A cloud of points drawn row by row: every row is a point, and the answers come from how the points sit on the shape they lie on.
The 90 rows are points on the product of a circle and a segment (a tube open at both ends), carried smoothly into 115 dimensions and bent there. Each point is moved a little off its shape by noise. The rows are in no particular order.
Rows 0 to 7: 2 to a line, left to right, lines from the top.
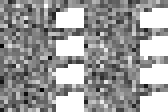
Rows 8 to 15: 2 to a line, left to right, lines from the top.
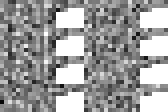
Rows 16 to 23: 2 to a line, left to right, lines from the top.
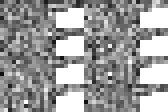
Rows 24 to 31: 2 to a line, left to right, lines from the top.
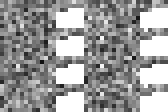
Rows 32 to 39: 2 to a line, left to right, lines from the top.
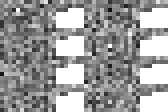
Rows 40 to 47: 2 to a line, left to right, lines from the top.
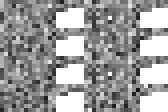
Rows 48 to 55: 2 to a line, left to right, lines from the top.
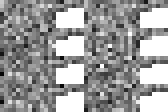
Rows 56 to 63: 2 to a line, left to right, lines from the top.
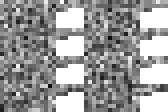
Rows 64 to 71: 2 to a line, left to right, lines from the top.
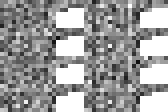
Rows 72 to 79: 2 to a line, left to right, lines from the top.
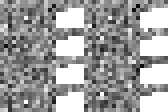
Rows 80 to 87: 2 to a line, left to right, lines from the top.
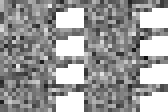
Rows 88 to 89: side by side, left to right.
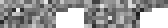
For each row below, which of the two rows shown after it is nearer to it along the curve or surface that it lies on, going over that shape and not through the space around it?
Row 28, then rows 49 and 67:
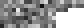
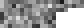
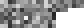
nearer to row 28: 67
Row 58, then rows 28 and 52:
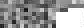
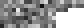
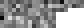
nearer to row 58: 28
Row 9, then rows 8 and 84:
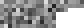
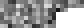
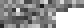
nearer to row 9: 84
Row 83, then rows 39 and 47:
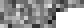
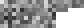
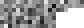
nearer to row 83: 39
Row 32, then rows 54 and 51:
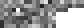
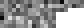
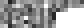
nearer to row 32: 51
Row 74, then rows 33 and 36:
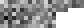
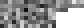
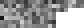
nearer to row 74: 33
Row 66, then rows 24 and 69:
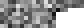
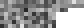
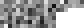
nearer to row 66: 69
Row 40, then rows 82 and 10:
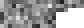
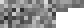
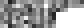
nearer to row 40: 10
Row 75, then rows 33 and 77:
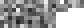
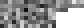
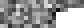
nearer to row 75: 33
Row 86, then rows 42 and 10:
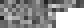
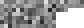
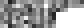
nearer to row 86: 10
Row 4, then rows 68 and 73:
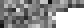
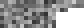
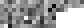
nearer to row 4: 68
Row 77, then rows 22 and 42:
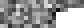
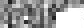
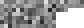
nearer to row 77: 22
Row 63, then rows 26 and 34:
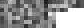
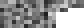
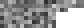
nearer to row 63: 26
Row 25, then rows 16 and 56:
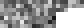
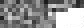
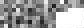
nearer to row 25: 16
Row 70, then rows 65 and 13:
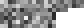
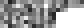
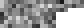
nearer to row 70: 65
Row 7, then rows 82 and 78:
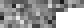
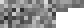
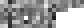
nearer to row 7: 78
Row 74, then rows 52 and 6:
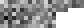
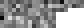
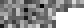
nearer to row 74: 6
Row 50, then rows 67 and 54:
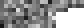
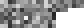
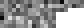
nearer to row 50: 67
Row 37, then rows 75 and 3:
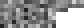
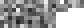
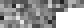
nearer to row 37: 75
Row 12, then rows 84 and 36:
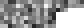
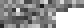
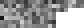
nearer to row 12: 36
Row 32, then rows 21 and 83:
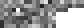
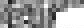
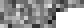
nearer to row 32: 21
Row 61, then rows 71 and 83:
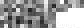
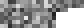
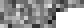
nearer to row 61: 71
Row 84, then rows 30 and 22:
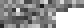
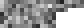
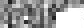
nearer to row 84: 22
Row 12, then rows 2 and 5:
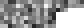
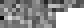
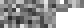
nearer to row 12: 2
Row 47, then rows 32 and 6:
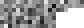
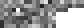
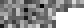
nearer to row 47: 32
